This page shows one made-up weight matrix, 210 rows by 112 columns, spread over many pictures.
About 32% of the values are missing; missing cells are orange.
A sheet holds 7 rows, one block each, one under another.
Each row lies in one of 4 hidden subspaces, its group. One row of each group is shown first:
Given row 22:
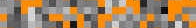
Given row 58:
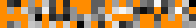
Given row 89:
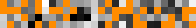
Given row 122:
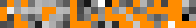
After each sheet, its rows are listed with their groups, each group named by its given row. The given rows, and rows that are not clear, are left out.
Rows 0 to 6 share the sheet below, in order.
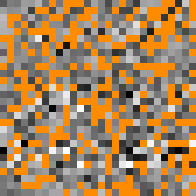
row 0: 22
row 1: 122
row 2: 89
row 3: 58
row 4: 122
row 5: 58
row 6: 89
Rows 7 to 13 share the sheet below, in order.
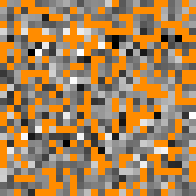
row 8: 89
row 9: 122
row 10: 89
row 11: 58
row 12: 89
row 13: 89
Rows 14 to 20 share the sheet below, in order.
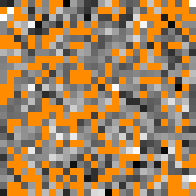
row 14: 89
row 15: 122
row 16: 22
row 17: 122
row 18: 122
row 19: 22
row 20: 89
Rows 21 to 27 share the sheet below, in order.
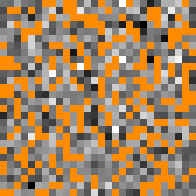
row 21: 22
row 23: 22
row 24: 122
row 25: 89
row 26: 89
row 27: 22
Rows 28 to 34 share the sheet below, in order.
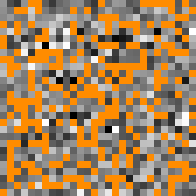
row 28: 89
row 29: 58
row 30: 122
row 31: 122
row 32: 122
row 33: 58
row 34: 58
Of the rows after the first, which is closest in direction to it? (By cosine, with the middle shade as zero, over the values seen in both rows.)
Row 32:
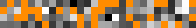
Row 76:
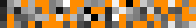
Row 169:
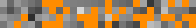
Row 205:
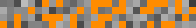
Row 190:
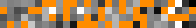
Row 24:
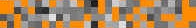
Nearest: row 205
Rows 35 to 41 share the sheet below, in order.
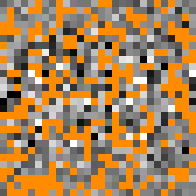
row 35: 122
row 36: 122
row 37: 22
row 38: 89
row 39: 22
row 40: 122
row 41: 89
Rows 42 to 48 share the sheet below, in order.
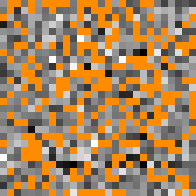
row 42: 89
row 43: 22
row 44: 22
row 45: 58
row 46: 22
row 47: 122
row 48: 122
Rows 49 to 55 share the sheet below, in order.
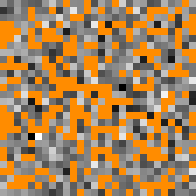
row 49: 22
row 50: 89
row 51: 58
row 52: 22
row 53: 89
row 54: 58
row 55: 89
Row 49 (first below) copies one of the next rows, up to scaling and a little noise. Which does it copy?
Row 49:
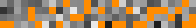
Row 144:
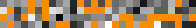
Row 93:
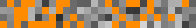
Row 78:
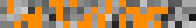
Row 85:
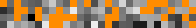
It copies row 85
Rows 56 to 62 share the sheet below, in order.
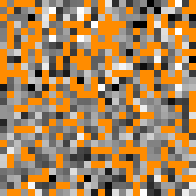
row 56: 22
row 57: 22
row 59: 122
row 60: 58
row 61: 89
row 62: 22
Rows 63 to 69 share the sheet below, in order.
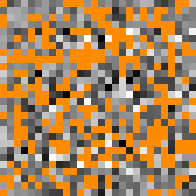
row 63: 89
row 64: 89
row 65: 89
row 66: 58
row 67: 89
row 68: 58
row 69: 89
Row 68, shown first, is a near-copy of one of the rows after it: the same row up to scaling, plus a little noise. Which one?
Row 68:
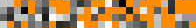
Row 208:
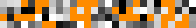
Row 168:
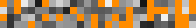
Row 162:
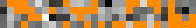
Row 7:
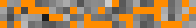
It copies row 208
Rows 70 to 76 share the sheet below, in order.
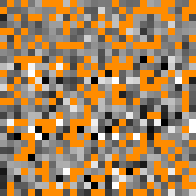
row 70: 89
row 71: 89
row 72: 22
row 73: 122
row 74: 22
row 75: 22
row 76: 89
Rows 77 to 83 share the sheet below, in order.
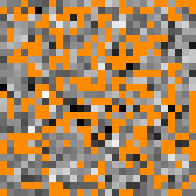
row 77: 122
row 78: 22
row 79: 22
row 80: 122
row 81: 22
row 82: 122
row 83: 89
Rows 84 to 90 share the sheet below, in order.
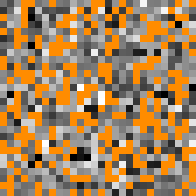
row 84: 22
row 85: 22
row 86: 22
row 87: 89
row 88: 89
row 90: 89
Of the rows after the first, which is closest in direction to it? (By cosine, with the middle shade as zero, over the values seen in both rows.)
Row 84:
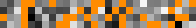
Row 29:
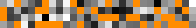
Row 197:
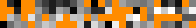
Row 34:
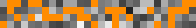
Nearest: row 34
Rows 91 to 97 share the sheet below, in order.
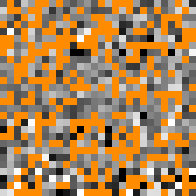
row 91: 58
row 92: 122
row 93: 22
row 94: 22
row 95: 22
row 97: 58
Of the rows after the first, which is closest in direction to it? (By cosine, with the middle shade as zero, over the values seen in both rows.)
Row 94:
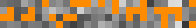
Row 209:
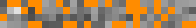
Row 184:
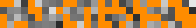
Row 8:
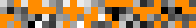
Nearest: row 209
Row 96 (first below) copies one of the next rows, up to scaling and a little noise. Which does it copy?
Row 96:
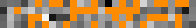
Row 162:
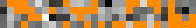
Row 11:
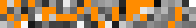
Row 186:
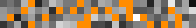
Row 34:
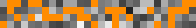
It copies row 162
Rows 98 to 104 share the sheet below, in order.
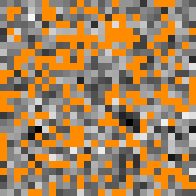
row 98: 22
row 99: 89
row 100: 58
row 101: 89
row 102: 22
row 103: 22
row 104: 58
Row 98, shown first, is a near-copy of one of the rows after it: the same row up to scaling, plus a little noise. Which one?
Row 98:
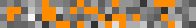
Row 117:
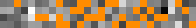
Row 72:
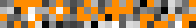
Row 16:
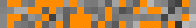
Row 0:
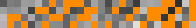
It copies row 72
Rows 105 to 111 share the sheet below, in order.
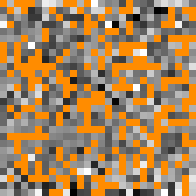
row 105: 89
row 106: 22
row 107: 122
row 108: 122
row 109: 89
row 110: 22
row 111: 122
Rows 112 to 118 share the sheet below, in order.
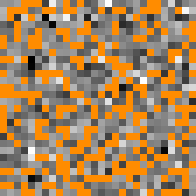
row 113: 22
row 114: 122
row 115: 22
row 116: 89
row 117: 22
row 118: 122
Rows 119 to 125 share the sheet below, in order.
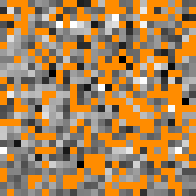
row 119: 122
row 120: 89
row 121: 22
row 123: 89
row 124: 58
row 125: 22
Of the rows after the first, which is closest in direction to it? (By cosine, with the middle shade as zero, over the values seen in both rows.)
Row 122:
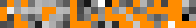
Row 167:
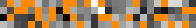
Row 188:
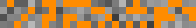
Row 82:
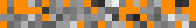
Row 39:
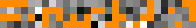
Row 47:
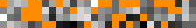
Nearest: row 39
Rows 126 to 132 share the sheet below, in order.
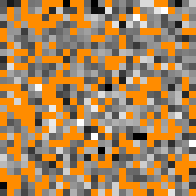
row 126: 89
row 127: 58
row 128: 89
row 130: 22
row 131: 89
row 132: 89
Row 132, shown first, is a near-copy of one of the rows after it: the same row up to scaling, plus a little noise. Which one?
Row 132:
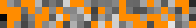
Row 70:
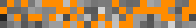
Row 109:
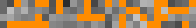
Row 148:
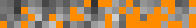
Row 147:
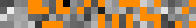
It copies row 70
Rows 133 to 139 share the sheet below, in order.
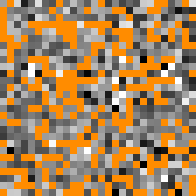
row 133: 58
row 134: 89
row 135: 22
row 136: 89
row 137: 89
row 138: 89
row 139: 22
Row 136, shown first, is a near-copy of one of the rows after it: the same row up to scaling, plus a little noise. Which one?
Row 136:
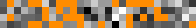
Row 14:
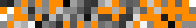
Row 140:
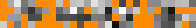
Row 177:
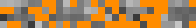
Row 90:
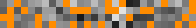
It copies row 90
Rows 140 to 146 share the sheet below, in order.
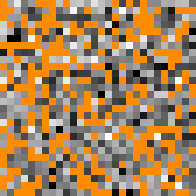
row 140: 89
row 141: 89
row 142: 89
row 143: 89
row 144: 22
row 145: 122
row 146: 22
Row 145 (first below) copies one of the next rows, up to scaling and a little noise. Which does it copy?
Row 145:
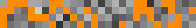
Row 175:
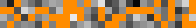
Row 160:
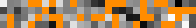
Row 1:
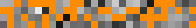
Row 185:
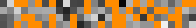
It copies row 1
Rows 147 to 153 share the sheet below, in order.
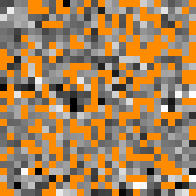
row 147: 89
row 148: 89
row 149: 89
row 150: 122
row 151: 89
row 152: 58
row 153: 58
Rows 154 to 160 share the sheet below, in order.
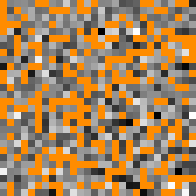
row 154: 89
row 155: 122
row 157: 122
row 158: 58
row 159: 58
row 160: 122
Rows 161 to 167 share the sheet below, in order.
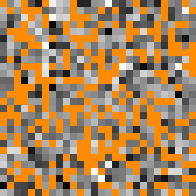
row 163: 58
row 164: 122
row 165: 89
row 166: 89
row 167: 89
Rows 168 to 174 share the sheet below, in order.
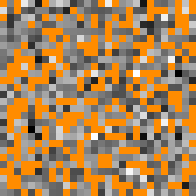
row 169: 22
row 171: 122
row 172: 22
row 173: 58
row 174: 89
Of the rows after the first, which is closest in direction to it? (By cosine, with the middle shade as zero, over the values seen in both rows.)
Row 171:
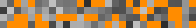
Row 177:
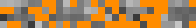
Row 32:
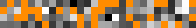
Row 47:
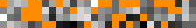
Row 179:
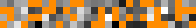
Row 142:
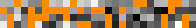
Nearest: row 32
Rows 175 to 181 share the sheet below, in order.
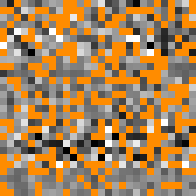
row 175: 122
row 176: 122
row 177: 89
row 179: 22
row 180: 122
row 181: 89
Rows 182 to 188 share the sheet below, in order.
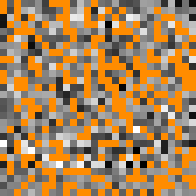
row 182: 89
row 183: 22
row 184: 58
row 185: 122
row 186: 58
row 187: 89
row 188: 122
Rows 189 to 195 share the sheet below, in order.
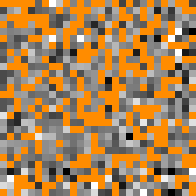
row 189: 89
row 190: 22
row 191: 122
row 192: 122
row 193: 89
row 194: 89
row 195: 89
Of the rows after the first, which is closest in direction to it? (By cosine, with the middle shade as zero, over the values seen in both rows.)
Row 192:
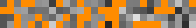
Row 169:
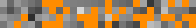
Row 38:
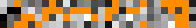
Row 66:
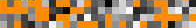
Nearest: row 169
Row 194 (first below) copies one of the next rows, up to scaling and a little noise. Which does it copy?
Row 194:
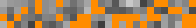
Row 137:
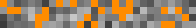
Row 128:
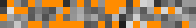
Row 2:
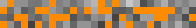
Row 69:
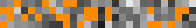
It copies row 2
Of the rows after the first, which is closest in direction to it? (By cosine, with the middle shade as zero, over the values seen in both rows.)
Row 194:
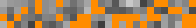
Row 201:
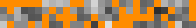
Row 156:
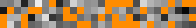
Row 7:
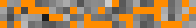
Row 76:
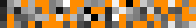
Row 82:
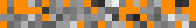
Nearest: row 201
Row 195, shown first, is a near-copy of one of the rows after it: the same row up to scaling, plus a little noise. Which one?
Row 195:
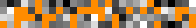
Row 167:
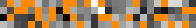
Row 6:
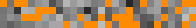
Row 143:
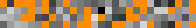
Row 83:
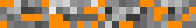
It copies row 143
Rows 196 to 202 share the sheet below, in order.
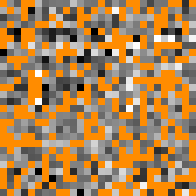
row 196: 122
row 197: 89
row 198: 89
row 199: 89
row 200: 22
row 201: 89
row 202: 58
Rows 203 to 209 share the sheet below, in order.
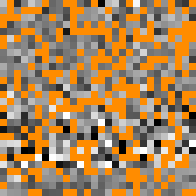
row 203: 122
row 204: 89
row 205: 58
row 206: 122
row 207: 89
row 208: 58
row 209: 89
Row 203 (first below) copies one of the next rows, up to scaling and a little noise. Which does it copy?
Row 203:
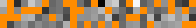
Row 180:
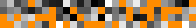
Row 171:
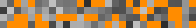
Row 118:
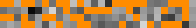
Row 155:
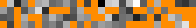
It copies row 155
